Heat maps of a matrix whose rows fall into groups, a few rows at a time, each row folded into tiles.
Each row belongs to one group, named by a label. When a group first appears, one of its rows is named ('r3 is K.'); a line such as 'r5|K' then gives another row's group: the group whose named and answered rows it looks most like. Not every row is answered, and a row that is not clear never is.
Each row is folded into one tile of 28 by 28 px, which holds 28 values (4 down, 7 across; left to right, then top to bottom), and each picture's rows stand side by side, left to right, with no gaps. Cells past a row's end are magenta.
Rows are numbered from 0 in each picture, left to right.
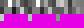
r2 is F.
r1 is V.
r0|V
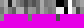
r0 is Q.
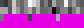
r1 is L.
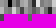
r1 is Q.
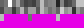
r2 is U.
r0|V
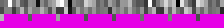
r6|Q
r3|L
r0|V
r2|F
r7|L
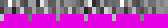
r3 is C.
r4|V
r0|V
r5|C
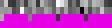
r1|Q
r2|L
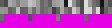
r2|Q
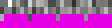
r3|Q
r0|V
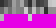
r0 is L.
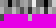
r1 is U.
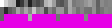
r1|U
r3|F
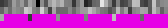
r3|U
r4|U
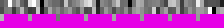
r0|V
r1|F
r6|F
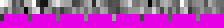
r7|Q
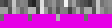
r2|V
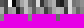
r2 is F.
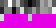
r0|V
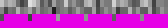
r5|F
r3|F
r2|V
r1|L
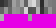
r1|F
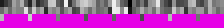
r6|U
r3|L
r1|U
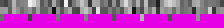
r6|L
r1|L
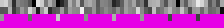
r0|F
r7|L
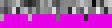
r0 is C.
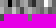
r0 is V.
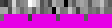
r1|L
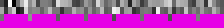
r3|Q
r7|Q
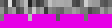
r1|U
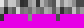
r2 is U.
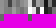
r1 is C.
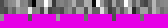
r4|Q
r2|C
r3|Q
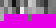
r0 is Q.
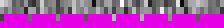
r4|V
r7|L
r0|L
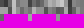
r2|F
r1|U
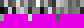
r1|V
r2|L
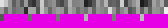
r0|L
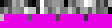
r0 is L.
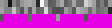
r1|Q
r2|C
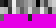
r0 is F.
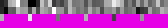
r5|C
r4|L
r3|U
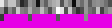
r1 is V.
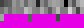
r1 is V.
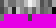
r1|L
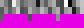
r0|Q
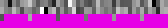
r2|Q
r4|U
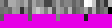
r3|L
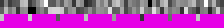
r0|U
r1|C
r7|V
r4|F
